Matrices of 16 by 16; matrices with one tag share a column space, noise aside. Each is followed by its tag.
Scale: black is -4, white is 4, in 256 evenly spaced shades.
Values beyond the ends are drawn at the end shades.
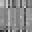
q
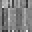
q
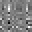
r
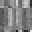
q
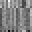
q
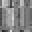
q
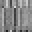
q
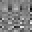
r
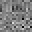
r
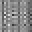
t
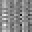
t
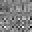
r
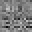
r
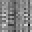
t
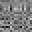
r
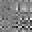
r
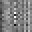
t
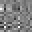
r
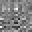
r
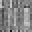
q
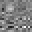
r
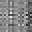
t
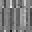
q
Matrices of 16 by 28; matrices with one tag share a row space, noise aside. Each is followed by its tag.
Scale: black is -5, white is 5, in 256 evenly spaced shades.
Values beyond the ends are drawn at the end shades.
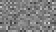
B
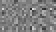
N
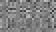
B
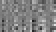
N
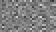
N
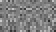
B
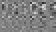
N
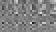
N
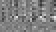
N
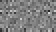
B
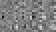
N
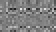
B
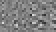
N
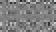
B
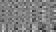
N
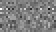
B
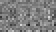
B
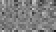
N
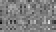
B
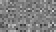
B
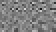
N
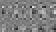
N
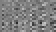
N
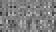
B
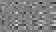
N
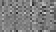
N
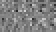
N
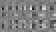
N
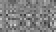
B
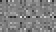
B
